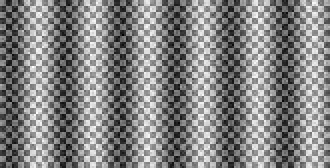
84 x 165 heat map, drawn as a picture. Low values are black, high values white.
Stripes: upright, repeating 6 times. Mirror symmetry: none. Slope: none.
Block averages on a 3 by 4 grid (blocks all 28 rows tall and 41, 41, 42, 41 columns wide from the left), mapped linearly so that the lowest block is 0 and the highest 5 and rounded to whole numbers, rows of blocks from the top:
0 5 0 5 / 0 5 0 5 / 0 5 0 5
